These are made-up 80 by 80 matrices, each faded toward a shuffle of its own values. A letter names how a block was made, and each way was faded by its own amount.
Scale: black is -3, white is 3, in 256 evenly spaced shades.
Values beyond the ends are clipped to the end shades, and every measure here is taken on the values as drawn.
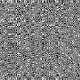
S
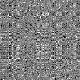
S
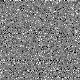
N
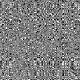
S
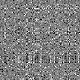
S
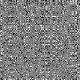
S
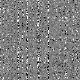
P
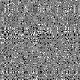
S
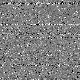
N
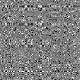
S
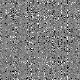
P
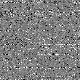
N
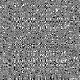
S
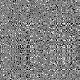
S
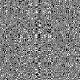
S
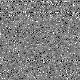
N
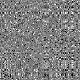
S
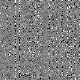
P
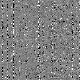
P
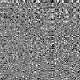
S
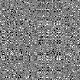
S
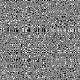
S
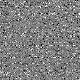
N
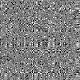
S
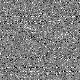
N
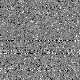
N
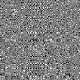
S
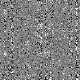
P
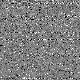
N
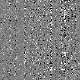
P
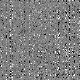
P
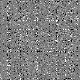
P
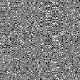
S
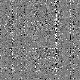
P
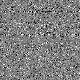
N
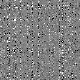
P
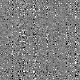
P
